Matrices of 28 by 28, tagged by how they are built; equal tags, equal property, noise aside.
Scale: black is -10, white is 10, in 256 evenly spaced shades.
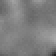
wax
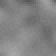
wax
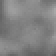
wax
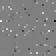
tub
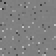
tub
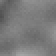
wax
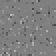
tub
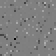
tub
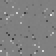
tub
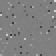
tub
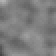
wax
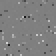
tub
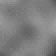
wax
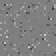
tub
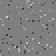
tub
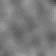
wax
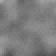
wax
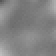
wax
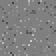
tub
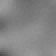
wax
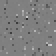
tub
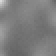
wax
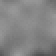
wax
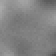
wax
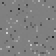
tub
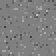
tub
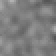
wax
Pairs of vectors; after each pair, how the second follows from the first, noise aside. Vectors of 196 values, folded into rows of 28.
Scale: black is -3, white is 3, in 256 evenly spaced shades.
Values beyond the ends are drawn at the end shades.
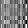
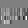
partly zeroed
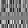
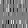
partly zeroed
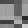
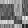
negated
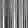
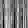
negated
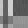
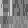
partly zeroed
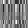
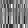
reversed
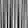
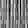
reversed
